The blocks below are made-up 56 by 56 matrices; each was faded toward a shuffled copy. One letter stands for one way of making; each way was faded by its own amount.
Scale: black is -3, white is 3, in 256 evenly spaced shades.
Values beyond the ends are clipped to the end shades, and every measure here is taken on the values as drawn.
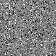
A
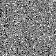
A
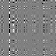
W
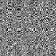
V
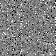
A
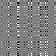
W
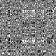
V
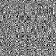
V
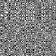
V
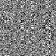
V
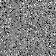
A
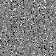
A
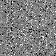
A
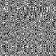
V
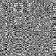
V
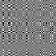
W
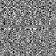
V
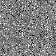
A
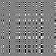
W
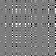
W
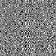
V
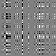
W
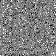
A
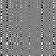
W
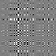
W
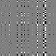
W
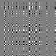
W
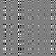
W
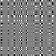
W
